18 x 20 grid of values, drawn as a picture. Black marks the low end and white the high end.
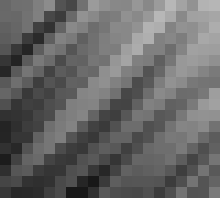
Average level on the scale: 40%. Ninth with the highest average: top right. Grain: diagonal, up to the right. Slope: up to the top right.
